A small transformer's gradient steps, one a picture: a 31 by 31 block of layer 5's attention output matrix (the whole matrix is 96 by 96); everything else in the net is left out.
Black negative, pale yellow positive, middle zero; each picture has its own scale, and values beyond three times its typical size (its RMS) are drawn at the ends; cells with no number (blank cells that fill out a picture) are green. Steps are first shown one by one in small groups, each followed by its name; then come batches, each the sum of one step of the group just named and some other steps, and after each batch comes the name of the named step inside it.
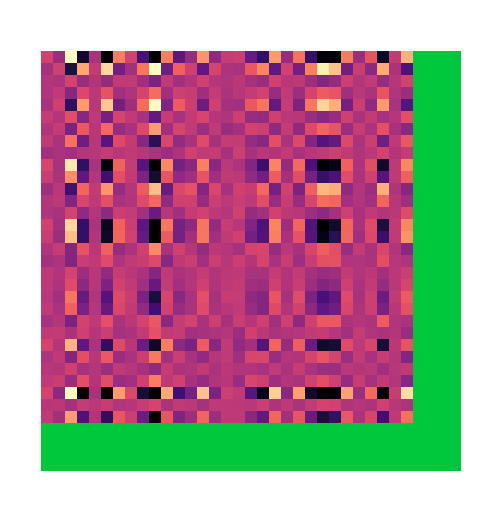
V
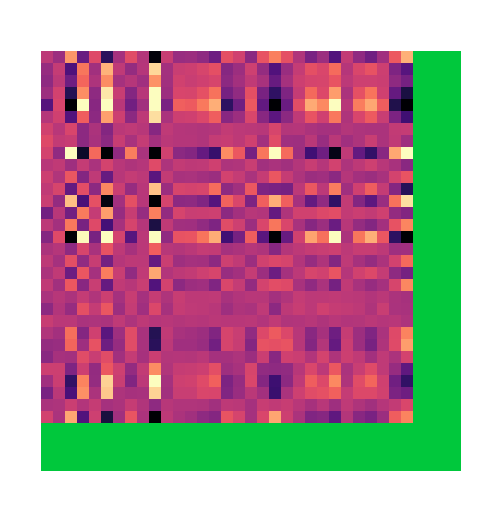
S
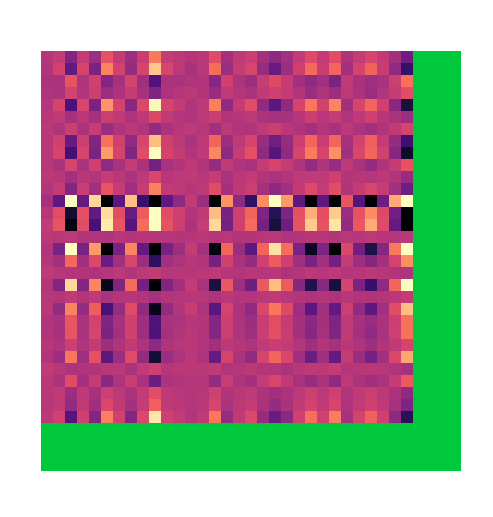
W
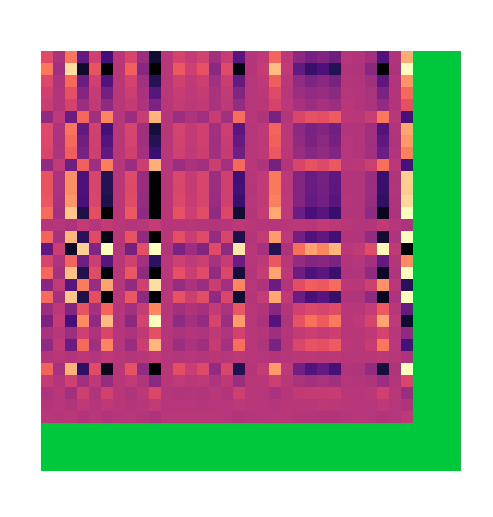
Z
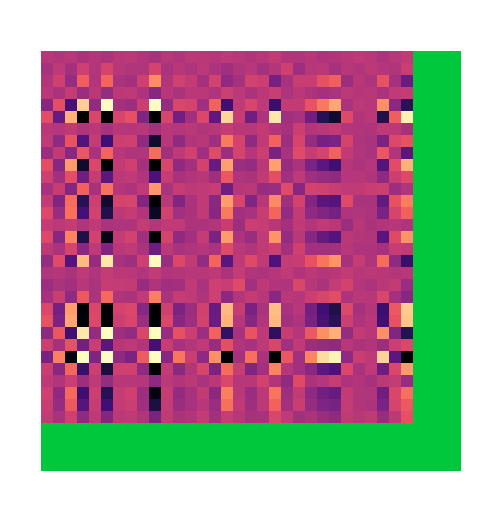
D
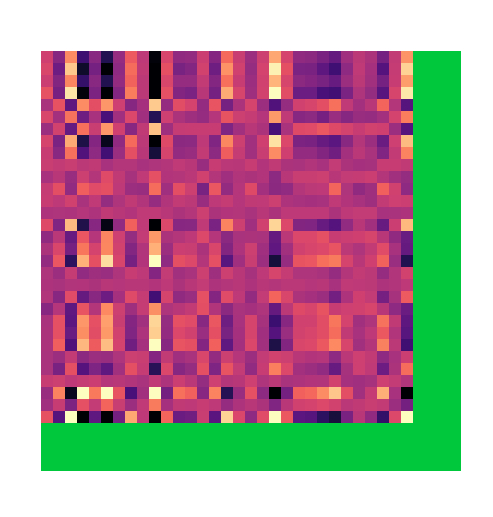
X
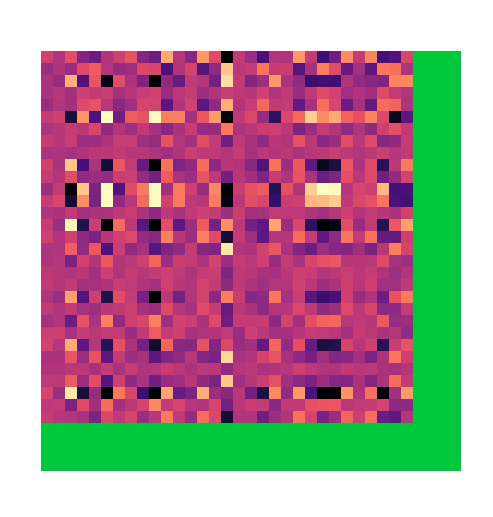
V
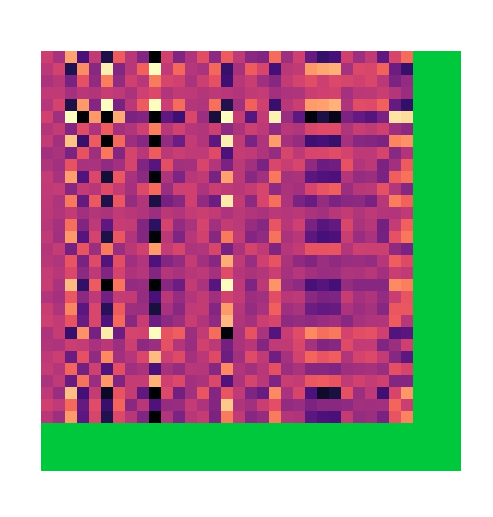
V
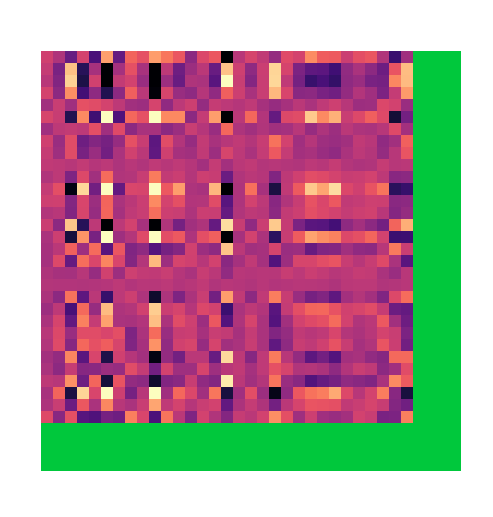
X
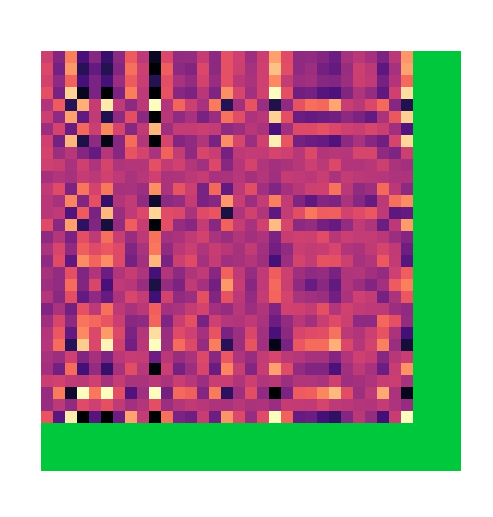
X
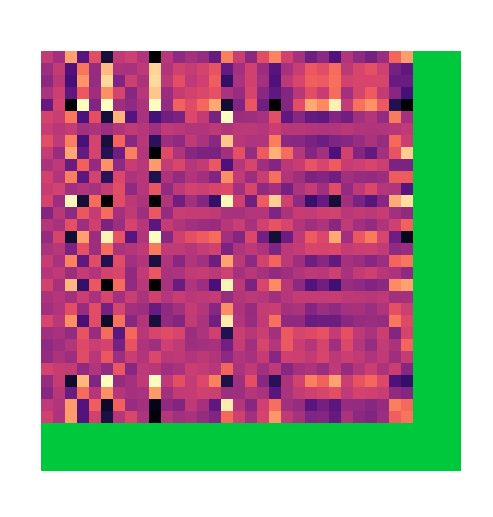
S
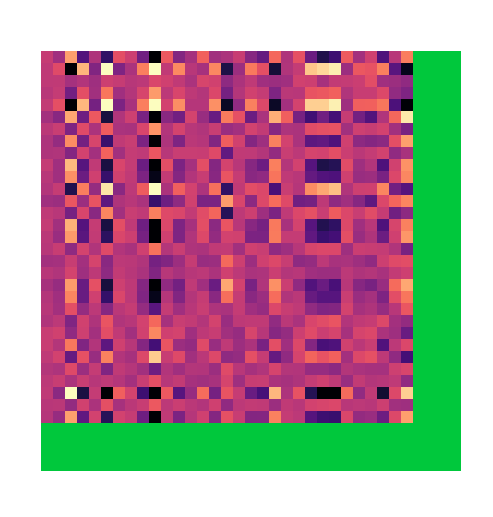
V
